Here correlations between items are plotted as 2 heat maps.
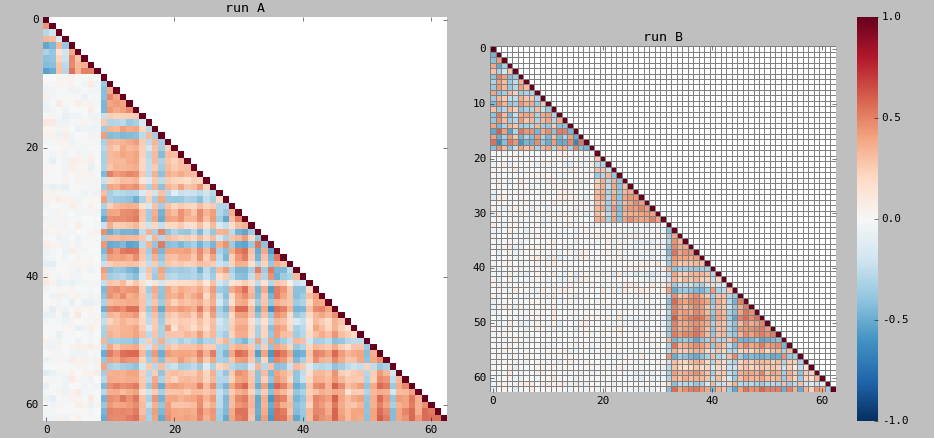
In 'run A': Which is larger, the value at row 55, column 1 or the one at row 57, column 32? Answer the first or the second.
the second
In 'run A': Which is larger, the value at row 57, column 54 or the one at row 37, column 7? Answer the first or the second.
the second
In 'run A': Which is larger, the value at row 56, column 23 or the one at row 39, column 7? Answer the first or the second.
the first
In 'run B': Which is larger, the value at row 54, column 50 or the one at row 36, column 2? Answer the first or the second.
the first
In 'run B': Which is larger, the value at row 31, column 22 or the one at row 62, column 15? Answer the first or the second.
the first
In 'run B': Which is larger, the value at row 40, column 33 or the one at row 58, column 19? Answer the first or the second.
the second
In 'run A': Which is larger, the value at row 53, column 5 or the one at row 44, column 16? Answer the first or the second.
the first
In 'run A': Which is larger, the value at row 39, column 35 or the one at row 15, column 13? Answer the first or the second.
the first
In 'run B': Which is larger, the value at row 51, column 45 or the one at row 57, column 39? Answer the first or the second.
the first
